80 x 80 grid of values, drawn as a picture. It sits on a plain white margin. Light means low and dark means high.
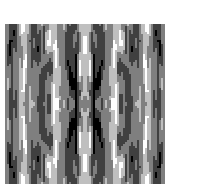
It mirrors both left to right and top to bottom. The grain runs up and down. Upright stripes repeat 5 times across the table. The centre is the ninth with the highest average.
